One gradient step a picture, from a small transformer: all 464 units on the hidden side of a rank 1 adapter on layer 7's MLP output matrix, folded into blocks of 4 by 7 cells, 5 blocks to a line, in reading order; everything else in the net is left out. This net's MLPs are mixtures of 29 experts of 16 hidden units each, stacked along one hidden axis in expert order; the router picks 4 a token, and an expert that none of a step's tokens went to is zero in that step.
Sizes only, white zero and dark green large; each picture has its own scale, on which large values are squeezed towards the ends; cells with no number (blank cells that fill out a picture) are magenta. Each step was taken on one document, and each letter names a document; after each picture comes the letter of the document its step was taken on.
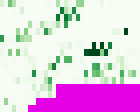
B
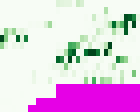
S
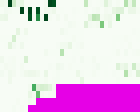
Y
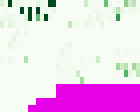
Y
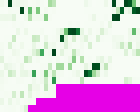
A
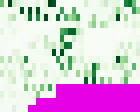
A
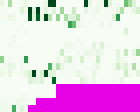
A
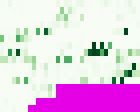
B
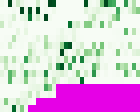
A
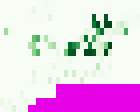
S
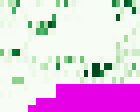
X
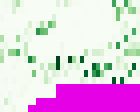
X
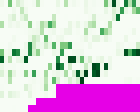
A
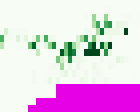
S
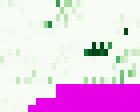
B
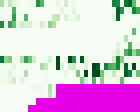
X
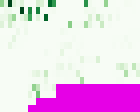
Y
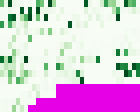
Y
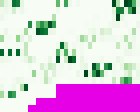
X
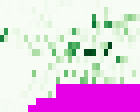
S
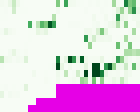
X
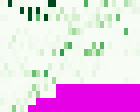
A
